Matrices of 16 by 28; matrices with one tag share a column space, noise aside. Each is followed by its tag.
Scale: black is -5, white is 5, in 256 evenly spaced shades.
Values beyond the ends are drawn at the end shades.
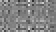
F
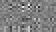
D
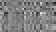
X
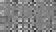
F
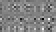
D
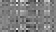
F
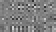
D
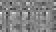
X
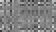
F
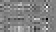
D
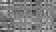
F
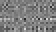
D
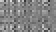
F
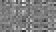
F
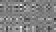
D
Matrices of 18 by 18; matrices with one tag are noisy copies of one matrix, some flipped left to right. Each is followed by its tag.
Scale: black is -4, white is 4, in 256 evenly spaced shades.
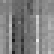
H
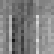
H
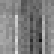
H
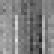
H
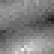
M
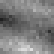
M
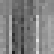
H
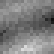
M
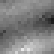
M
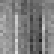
H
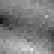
M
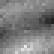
M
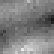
M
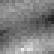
M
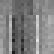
H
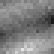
M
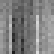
H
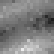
M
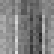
H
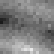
M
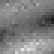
M
